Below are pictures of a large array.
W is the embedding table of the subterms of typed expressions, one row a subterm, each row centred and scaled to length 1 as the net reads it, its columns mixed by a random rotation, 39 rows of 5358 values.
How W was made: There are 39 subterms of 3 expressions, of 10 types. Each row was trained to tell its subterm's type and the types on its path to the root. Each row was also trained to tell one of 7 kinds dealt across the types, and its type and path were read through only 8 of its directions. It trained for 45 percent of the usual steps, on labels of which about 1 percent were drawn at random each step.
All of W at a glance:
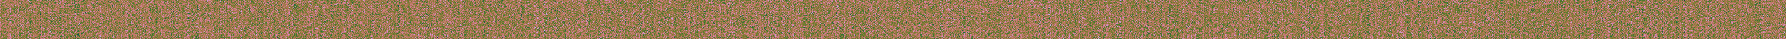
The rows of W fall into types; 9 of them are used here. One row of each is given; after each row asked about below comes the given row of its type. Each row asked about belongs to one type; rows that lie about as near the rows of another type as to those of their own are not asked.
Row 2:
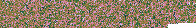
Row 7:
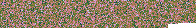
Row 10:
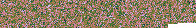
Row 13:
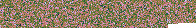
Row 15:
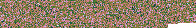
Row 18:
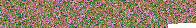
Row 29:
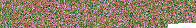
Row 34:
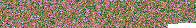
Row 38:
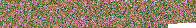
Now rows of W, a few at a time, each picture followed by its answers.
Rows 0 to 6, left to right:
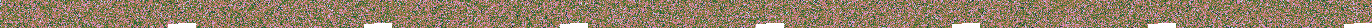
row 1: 7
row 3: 29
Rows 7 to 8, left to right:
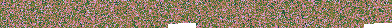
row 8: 18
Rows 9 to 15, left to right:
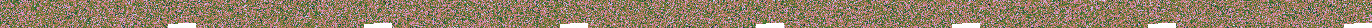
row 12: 38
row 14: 2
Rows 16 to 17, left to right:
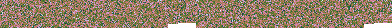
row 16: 2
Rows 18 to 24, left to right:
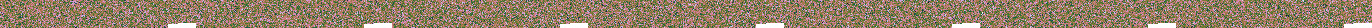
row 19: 15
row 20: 13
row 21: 29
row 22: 18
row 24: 15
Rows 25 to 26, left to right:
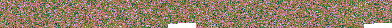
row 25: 7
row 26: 13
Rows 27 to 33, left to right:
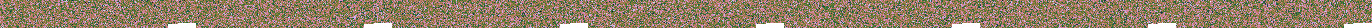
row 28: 38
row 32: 18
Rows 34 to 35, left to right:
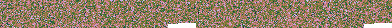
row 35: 34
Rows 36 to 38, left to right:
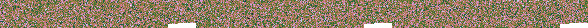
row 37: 29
